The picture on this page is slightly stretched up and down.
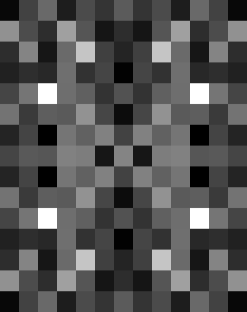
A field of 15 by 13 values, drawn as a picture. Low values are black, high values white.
Overall the values sit about 30% of the way up the scale. No seam splits the table. There is no overall slope. No row or column stands out. Its left and right halves mirror each other, and so do its top and bottom.
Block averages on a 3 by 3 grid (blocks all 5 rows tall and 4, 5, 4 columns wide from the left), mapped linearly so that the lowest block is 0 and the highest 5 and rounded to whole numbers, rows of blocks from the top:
3 0 3
1 5 1
3 0 3
